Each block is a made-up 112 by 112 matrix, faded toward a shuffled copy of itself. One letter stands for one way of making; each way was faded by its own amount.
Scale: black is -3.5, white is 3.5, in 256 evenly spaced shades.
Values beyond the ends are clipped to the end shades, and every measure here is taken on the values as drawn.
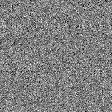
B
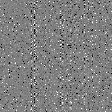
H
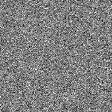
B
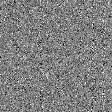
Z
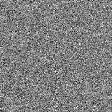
B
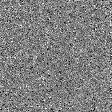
Z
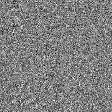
B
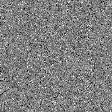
Z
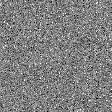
Z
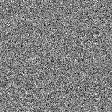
B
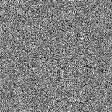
B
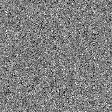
Z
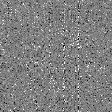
H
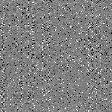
H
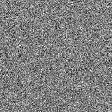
B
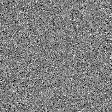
Z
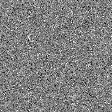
Z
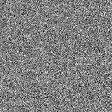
B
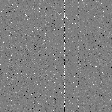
H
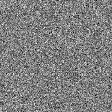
B
